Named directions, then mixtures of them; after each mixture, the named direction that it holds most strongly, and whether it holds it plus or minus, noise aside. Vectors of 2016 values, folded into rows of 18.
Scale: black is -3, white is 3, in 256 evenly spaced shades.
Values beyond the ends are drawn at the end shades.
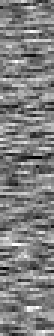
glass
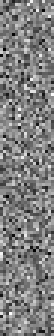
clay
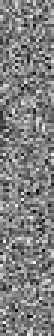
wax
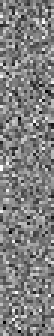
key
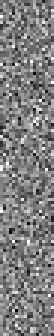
key, plus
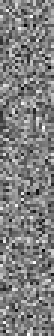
wax, plus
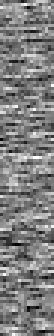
glass, minus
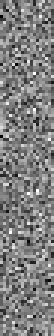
wax, minus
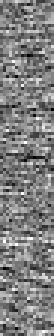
glass, plus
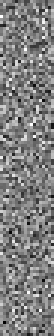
key, plus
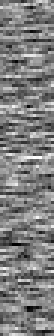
glass, minus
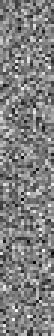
wax, minus
